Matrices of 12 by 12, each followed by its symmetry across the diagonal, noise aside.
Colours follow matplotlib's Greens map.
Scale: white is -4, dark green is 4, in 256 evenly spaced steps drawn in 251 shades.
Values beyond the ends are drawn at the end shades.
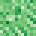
antisymmetric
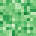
antisymmetric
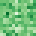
neither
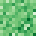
symmetric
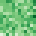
antisymmetric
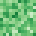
symmetric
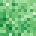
neither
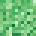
neither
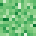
antisymmetric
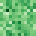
neither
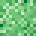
symmetric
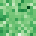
neither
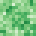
symmetric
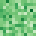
neither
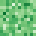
antisymmetric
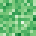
symmetric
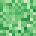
antisymmetric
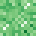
symmetric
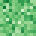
neither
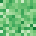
neither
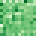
antisymmetric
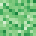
neither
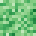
neither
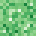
symmetric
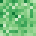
symmetric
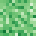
antisymmetric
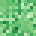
antisymmetric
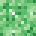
symmetric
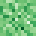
antisymmetric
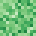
symmetric
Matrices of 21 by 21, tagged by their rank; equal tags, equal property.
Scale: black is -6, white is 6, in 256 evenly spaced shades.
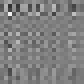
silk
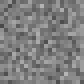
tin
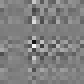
silk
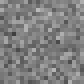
tin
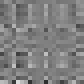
silk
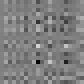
silk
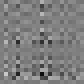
silk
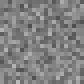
tin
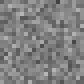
tin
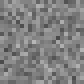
tin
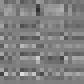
silk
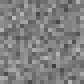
tin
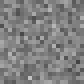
tin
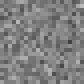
tin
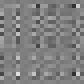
silk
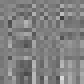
silk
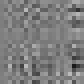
silk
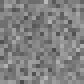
tin
